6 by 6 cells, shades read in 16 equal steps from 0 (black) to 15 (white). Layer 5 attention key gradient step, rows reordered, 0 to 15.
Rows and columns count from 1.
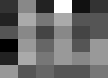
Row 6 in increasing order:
5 5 5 6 7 9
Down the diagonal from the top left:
3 10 4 9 8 7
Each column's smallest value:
0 5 2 5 1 3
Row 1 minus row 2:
1 -2 -5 5 -4 -2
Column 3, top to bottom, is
2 7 4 6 7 6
